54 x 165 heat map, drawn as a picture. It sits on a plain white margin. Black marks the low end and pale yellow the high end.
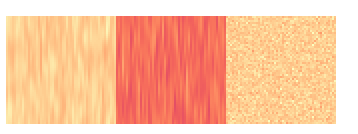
The table splits into one row of 3 panels. Panel 1,1: very high, streaked downward, faint in contrast. Panel 1,2: high, streaked downward, faint in contrast. Panel 1,3: very high, fine-grained, faint in contrast.
